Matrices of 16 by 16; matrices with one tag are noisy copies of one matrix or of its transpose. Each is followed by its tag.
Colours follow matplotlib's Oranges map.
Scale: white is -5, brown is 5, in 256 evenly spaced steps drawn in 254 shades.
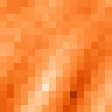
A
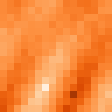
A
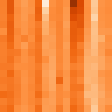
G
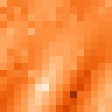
A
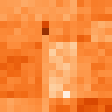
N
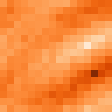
A
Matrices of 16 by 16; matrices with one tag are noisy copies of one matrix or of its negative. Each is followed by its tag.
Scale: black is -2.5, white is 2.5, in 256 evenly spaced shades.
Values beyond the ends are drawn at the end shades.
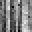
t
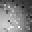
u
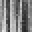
t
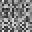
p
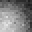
u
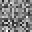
p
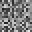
p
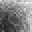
u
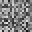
p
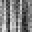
t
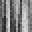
t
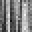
t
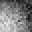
u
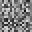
p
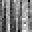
t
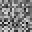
p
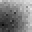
u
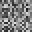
p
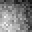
u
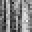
t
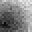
u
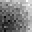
u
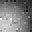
u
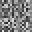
p
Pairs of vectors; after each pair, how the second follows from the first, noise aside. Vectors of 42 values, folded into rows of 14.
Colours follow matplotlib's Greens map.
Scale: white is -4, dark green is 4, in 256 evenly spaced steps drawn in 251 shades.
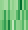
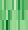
reversed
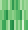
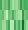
negated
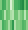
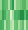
wrapped around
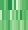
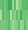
shrunk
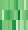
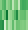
wrapped around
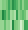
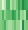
wrapped around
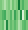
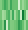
negated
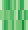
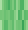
shrunk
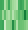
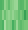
shrunk
